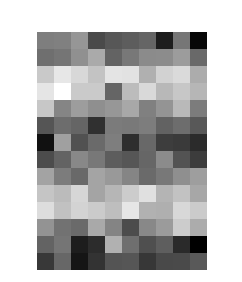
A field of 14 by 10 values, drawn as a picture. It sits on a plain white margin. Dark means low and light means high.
Horizontal stripes repeat 2 times down the table. On average the colour sits 50% of the way up the scale. The top left is the ninth with the highest average.
